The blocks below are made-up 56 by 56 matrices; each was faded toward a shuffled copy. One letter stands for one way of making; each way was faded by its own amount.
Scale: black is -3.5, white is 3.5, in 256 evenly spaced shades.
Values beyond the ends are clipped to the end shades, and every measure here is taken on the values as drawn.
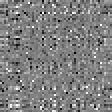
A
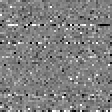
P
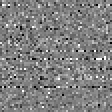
P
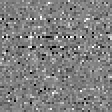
P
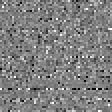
P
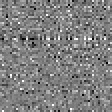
A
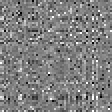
A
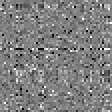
A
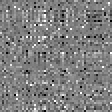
A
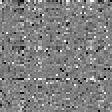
A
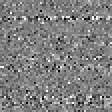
P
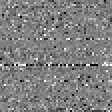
P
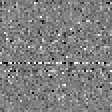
P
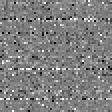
P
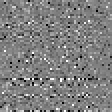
A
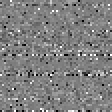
P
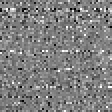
P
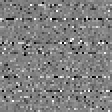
P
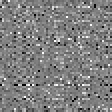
A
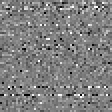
P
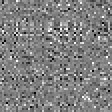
A
